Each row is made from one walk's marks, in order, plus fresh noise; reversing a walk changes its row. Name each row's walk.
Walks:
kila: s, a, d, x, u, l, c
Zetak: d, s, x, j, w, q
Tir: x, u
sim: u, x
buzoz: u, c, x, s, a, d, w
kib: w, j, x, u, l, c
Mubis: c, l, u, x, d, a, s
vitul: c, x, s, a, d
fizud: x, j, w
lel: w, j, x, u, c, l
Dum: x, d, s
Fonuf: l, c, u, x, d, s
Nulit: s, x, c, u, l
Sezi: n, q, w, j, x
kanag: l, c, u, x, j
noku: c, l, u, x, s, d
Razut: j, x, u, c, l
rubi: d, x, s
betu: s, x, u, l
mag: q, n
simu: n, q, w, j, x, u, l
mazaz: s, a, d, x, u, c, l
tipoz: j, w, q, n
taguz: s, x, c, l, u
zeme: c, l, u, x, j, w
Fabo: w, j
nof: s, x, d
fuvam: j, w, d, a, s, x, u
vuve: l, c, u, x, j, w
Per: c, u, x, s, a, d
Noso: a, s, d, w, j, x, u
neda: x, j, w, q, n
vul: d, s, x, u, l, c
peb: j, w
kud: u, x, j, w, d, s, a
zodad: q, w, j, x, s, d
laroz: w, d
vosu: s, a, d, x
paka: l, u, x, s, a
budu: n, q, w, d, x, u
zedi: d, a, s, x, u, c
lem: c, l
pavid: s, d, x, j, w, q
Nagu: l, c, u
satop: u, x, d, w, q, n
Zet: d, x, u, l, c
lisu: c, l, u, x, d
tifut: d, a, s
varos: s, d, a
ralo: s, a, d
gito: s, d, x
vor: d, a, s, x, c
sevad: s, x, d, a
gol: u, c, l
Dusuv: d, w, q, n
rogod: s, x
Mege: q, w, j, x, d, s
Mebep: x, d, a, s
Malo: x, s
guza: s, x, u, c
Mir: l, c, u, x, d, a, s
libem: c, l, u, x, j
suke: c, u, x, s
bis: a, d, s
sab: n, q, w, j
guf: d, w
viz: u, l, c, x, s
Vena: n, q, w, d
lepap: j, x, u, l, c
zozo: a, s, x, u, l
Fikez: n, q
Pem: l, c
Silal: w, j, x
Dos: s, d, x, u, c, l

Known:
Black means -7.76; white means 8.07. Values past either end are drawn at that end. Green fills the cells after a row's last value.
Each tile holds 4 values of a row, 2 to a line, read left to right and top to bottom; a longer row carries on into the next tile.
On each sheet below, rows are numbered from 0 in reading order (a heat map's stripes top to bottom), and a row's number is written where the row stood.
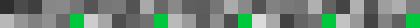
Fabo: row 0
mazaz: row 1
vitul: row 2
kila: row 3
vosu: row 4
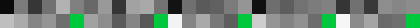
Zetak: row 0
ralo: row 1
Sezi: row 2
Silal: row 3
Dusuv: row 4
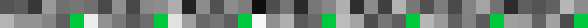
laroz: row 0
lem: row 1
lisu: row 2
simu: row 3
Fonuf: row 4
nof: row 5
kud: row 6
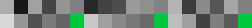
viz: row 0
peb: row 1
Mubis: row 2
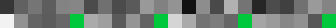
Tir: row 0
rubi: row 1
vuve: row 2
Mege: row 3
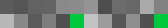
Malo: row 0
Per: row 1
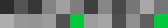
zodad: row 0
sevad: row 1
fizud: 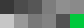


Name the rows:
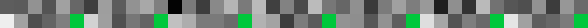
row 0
taguz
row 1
gito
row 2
pavid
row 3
Mir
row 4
tifut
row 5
kanag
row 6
Nulit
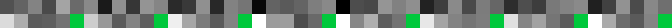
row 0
Dos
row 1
suke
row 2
Razut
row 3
budu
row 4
tipoz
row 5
kib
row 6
sab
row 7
lepap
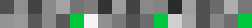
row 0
varos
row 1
gol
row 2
vor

